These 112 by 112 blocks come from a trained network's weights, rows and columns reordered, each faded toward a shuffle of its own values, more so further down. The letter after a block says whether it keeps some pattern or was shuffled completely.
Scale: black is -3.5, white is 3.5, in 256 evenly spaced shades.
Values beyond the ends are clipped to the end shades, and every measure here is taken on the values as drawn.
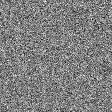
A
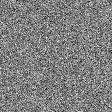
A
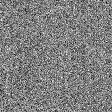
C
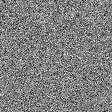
A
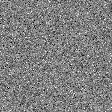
A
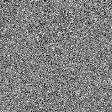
C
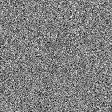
C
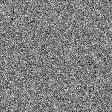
A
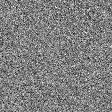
A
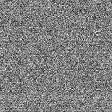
C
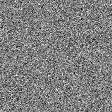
C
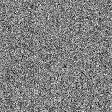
C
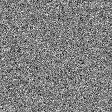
A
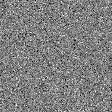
A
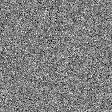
C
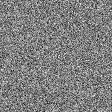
A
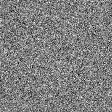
A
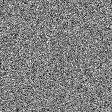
C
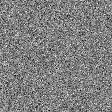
A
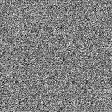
C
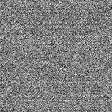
C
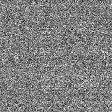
C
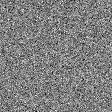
A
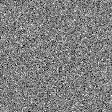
C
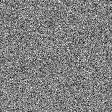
C
